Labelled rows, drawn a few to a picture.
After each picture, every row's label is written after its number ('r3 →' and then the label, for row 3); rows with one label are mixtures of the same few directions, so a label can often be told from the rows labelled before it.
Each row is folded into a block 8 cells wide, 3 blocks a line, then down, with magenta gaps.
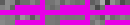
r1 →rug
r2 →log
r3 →log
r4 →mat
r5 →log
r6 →log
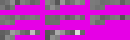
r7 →log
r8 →log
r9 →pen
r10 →log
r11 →mat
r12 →pen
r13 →pen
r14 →pen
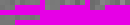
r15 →log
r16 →mat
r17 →pen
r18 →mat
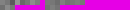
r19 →log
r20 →log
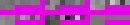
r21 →log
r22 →rug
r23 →mat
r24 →mat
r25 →mat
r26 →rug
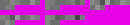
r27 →pen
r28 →pen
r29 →log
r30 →log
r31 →pen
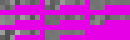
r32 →log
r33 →rug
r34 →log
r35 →mat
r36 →mat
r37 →rug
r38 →rug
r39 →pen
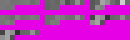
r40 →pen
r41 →mat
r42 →pen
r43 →log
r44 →pen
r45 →rug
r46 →rug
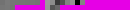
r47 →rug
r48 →pen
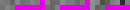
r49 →log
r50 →rug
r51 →pen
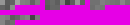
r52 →rug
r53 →mat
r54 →pen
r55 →pen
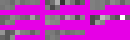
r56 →log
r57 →log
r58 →mat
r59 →pen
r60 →mat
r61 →pen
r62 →rug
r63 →log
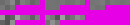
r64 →log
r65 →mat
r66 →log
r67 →rug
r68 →log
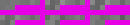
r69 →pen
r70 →rug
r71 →rug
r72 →rug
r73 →rug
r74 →pen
